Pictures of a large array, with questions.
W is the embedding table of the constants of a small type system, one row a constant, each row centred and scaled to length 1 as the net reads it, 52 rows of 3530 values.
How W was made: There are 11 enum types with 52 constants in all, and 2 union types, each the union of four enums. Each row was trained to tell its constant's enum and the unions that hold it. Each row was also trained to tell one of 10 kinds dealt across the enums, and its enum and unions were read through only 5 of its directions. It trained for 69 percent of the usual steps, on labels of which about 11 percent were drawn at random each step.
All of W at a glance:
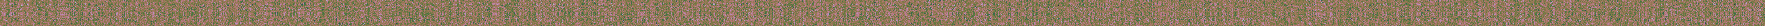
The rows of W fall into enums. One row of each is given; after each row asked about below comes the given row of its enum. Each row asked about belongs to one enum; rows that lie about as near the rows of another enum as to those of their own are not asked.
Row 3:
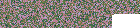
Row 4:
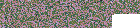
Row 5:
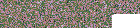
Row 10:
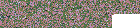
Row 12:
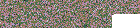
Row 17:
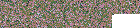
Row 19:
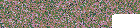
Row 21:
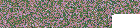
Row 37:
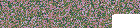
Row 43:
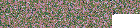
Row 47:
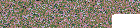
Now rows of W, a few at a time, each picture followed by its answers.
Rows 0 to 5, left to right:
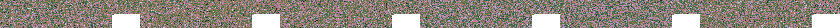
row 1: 37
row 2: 21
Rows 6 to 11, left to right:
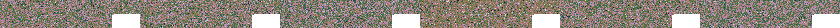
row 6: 37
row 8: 43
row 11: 43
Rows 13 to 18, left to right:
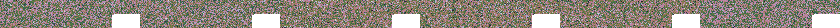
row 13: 5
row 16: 3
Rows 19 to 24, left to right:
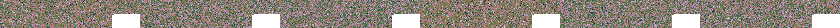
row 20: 3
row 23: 12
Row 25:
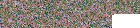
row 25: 19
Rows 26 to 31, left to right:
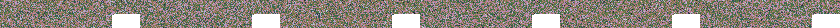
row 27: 5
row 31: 5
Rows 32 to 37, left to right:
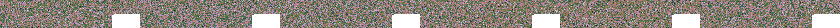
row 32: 10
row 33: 3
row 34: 3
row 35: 21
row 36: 10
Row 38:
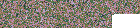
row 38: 43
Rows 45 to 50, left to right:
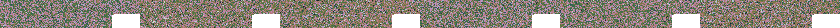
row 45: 12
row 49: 12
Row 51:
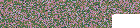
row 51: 12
